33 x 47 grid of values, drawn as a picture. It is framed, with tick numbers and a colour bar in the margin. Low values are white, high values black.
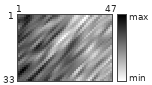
Histogram: bell-shaped. Odd rows or columns: none. Ninth with the highest average: bottom left. Ninth with the lowest average: top right. Slope: up to the left.
